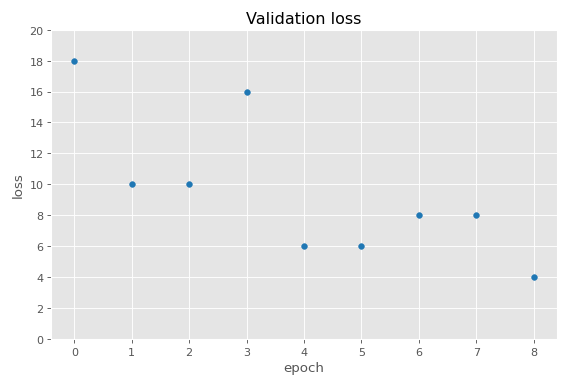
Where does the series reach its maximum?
0
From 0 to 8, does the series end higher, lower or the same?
lower
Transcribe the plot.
Title: Validation loss
x-axis: epoch, ticks 0 1 2 3 4 5 6 7 8
y-axis: loss, ticks 0 2 4 6 8 10 12 14 16 18 20
Values:
18 10 10 16 6 6 8 8 4
